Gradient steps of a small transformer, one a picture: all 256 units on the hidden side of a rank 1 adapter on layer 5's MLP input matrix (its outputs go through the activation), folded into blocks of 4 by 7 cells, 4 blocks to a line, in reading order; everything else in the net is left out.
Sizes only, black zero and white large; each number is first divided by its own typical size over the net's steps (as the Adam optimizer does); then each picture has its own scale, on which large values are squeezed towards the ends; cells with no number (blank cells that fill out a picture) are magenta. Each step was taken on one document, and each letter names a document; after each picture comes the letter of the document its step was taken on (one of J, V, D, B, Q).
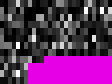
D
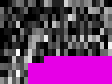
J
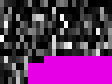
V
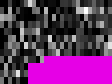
J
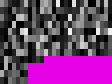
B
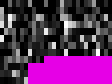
D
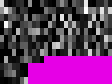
V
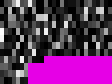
D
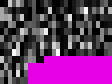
J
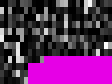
D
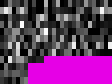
D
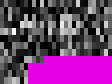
B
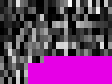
J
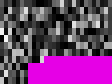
B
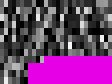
B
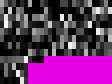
V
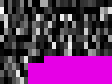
V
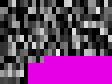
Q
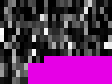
D
